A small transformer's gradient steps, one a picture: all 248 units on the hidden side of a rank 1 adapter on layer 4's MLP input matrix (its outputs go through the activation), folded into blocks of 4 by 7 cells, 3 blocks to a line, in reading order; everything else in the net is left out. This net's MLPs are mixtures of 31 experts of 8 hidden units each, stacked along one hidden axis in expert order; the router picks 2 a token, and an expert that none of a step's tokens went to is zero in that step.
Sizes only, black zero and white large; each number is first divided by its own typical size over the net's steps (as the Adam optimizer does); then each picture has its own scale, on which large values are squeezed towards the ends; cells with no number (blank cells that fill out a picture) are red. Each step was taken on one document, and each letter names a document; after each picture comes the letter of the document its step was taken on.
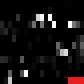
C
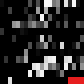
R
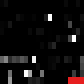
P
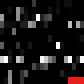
C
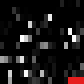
P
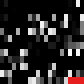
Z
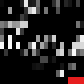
R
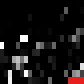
P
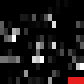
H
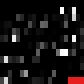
H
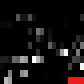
H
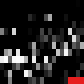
P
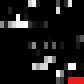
R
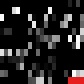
Z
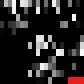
R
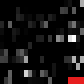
C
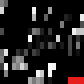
Z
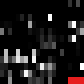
P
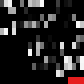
R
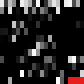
R
